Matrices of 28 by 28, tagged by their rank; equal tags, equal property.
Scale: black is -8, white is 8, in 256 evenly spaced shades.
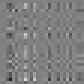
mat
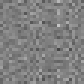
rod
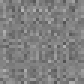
rod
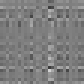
mat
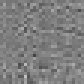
rod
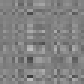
mat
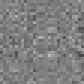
rod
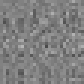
rod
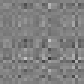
mat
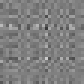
mat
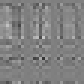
mat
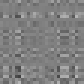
mat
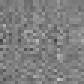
rod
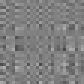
mat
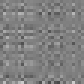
mat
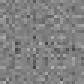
rod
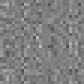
rod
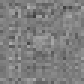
rod
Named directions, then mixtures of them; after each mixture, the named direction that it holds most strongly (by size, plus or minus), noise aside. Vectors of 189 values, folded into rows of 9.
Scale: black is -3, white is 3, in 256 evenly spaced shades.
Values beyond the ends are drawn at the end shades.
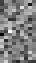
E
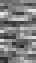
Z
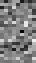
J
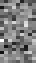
J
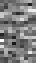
Z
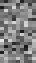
J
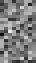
E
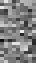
J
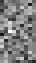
E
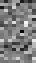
J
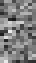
E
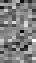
J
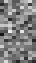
E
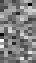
E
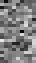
J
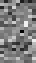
J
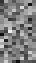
E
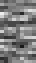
Z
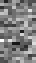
J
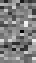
J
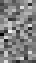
E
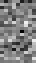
J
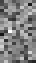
E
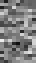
J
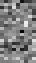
J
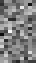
E
